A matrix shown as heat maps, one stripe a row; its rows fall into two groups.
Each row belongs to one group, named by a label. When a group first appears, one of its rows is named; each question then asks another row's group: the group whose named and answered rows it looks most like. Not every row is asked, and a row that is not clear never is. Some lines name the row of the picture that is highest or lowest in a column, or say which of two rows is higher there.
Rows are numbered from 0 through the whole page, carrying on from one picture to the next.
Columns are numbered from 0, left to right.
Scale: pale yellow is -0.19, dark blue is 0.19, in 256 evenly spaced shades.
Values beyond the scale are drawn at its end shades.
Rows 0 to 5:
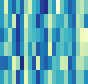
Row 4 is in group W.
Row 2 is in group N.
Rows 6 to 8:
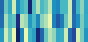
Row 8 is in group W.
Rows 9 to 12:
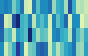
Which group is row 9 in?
W
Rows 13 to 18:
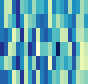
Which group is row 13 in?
N
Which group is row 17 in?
N
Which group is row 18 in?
W
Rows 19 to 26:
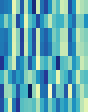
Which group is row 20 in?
W
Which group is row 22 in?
W
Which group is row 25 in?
N
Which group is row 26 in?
N
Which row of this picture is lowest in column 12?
25
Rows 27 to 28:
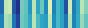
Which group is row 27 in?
N
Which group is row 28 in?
N
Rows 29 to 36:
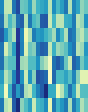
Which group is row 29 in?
N
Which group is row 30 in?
W
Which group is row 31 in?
W
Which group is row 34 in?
N
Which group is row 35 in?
W
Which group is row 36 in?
N
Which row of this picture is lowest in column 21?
34
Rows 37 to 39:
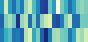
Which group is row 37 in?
W
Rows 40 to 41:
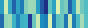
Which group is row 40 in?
W
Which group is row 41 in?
N
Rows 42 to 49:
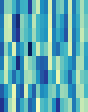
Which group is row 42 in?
N
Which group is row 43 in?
N
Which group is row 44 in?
N
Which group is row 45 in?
N
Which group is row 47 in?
W
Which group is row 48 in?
W
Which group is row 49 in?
N
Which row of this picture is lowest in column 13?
48
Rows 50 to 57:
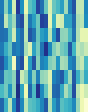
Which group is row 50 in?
W
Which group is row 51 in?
W
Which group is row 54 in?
W
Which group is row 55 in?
N
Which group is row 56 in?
N
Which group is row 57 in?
N
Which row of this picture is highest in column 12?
53
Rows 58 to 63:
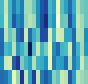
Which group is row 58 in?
W
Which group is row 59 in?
W
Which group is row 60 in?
W
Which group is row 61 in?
N
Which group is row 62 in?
N
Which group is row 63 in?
W
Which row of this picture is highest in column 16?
62
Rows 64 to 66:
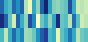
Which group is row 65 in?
N
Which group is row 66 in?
W
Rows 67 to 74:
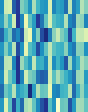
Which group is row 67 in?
N
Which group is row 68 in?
W
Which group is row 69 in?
W
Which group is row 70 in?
W
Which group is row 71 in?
N
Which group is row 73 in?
N
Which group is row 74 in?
W
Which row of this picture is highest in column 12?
69
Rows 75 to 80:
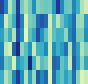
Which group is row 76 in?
W
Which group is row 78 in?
N
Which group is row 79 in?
N
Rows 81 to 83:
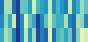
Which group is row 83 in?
N
